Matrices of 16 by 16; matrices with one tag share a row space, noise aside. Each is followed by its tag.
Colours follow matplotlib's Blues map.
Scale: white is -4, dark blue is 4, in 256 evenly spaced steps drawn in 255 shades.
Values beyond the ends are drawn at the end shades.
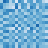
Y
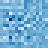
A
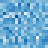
Y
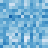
Y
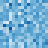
A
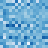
Y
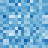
Y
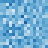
A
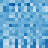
Y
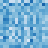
Y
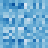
A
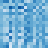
A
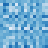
Y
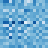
A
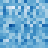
Y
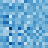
A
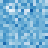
Y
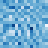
Y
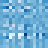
A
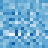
Y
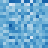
Y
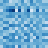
Y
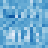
Y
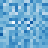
Y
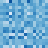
A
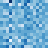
A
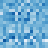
Y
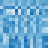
Y
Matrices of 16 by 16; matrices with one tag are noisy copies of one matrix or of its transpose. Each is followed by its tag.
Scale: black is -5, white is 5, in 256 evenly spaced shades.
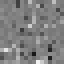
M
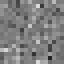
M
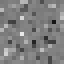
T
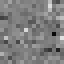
M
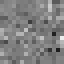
M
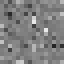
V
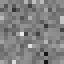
V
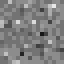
T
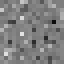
T
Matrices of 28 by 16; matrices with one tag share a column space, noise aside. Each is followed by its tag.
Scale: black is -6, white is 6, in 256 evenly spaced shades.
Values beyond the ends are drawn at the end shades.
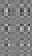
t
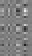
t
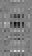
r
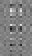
t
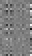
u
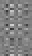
u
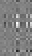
r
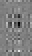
r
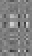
r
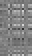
u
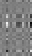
r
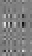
r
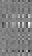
r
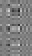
t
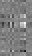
r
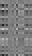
u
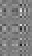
t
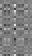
u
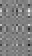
t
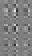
t
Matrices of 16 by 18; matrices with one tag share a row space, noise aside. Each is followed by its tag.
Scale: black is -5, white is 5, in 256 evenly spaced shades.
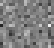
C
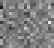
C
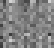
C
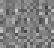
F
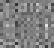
F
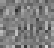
F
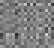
F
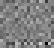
F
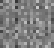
F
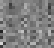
C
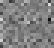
C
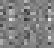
C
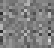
C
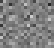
C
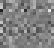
C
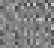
F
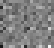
C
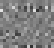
F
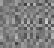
F
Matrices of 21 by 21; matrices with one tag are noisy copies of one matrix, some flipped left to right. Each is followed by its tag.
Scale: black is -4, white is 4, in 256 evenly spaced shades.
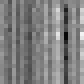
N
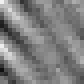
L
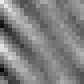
L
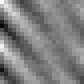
L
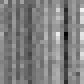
N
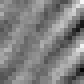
L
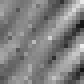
L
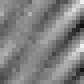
L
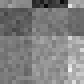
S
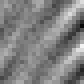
L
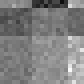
S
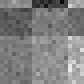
S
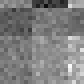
S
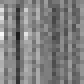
N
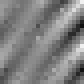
L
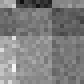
S
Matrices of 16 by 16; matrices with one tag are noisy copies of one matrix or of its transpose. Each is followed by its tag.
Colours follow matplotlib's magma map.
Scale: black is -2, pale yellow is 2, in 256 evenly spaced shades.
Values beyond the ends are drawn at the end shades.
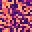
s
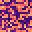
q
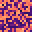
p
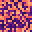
p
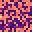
p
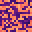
q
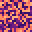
p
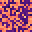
p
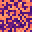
p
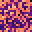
p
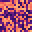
s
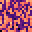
q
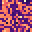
s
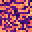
q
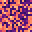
p
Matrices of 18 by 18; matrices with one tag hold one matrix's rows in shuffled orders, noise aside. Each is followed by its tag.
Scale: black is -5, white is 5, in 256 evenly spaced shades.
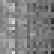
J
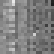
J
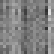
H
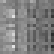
J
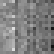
J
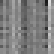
H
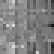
J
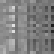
J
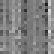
H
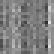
H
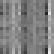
H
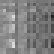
J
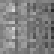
J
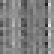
H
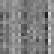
H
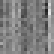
H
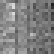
J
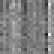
H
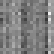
H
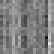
H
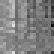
J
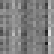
H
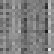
H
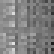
J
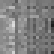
J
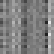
H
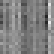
H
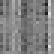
H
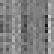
H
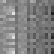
J
